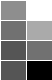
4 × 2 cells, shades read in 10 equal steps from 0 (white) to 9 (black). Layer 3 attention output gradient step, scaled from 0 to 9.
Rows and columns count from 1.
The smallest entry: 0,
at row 1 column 2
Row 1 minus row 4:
-2 -9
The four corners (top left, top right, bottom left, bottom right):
4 0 6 9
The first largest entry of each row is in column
1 1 1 2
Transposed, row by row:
4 5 6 6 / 0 3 5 9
